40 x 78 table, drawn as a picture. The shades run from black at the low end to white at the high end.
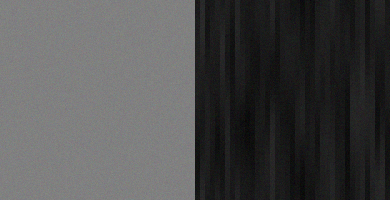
The table splits into one row of 2 panels. Panel 1,1: middling, flat. Panel 1,2: very low, streaked downward, faint in contrast.
